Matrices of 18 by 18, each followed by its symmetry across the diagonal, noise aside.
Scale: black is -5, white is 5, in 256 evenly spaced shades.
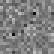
symmetric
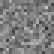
neither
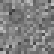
symmetric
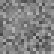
symmetric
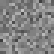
symmetric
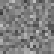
antisymmetric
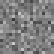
antisymmetric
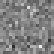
neither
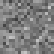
neither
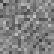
symmetric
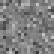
antisymmetric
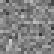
neither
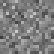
symmetric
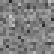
neither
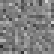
antisymmetric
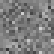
symmetric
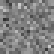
antisymmetric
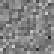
symmetric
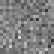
antisymmetric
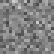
neither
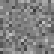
antisymmetric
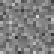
antisymmetric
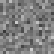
neither
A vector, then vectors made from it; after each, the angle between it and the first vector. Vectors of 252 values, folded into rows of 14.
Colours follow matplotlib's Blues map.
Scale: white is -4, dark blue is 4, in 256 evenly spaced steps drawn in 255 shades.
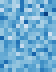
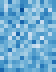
partly aligned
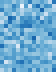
partly opposed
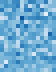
nearly opposite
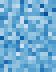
nearly parallel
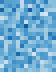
nearly opposite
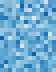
nearly parallel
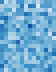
partly aligned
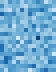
orthogonal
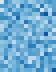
partly aligned
